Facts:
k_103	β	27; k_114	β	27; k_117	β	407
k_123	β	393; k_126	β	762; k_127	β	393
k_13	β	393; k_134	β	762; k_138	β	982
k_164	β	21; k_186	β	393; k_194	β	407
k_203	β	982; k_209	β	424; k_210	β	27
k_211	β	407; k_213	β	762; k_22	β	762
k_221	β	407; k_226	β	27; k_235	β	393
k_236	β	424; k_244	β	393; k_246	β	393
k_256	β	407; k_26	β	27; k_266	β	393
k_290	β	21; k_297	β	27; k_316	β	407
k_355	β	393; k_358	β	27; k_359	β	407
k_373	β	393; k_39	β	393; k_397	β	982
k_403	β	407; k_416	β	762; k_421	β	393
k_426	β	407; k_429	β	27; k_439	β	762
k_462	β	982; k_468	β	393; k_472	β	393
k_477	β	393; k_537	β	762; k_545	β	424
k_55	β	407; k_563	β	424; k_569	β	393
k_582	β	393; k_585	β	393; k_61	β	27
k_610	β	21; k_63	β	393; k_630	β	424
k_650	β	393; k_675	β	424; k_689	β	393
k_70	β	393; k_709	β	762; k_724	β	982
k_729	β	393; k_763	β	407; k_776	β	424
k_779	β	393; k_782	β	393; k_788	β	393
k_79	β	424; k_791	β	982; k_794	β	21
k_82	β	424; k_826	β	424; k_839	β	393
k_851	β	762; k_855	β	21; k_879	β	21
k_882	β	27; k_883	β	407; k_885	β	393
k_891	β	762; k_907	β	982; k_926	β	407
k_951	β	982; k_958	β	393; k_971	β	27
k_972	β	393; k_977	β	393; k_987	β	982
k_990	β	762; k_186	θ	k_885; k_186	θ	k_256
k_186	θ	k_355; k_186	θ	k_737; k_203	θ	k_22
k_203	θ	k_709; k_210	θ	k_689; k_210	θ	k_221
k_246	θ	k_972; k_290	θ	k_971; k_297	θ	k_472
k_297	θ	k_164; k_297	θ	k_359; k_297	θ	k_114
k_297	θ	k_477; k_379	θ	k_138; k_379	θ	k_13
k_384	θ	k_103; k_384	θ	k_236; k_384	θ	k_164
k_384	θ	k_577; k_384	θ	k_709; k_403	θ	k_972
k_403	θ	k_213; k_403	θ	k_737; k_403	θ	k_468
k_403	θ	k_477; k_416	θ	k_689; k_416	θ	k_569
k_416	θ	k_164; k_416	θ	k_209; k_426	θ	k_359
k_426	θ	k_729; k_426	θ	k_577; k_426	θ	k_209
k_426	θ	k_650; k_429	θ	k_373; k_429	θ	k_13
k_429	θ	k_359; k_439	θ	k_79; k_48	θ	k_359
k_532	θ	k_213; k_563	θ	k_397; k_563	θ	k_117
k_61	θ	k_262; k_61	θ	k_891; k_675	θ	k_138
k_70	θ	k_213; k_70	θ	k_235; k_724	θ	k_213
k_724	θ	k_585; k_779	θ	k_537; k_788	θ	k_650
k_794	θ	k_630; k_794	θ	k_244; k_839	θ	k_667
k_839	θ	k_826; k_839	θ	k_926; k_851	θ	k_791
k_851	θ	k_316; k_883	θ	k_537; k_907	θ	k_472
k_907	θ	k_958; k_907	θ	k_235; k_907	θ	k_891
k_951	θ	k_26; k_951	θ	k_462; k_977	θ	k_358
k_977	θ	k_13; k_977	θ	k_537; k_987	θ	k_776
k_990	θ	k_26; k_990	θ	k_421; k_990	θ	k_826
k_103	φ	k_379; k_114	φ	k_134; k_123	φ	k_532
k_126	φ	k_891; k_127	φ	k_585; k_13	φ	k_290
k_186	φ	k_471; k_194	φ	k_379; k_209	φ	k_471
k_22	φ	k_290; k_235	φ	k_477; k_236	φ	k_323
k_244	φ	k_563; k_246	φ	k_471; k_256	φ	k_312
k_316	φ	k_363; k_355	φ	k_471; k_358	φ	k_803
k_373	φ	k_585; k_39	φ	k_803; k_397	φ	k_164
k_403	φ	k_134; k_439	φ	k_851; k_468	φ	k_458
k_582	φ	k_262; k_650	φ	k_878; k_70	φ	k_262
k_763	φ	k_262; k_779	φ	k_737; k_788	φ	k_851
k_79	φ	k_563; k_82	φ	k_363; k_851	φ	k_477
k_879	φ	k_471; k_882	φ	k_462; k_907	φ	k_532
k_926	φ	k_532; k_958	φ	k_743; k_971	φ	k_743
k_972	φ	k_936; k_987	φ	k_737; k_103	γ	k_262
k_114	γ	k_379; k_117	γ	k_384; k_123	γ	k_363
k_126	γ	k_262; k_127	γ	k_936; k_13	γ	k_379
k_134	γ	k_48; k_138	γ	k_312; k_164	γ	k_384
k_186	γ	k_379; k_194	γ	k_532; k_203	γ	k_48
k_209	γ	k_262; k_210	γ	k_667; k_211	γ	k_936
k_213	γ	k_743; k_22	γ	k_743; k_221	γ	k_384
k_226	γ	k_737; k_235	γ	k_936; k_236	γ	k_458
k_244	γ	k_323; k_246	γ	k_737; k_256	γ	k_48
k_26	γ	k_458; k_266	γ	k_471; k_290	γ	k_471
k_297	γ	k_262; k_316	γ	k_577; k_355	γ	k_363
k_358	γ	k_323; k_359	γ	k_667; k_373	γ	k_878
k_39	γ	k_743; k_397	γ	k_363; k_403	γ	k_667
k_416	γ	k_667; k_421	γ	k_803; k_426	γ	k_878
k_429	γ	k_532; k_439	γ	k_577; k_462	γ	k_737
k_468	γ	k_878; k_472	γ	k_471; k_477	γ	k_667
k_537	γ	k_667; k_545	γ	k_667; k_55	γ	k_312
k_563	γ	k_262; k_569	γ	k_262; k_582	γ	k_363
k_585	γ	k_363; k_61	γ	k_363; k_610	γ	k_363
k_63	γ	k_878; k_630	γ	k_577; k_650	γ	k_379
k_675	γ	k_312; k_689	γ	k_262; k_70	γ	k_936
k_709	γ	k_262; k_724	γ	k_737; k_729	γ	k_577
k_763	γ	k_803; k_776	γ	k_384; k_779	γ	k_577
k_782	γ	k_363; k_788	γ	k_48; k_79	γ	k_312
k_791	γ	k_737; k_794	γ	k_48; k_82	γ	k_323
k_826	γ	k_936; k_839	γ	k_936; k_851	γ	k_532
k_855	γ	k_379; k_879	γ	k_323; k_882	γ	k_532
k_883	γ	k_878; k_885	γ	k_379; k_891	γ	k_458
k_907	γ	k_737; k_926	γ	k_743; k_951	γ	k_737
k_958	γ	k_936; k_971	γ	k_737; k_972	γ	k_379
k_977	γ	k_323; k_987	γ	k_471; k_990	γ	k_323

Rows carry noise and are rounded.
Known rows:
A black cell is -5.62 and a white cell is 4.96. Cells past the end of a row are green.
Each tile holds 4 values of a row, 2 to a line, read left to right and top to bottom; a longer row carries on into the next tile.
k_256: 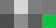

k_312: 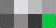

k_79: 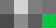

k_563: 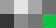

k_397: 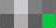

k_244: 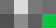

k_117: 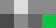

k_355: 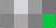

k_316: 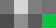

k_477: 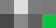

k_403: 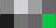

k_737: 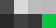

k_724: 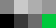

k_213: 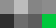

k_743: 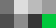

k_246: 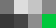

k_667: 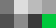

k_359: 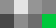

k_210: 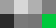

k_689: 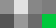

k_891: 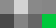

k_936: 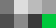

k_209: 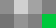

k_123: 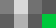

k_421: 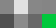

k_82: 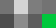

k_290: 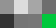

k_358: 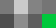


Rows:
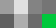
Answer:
k_782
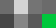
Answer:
k_235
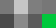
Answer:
k_114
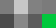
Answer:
k_882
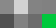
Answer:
k_855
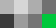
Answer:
k_61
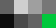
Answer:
k_907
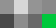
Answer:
k_138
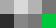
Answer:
k_297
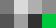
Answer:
k_262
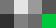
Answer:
k_788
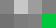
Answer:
k_879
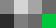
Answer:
k_987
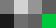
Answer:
k_70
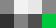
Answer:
k_379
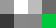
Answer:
k_977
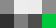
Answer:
k_48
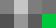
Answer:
k_103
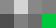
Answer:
k_164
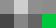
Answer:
k_26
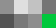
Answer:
k_186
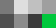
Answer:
k_577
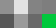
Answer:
k_569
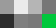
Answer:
k_426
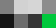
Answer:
k_532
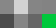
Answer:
k_134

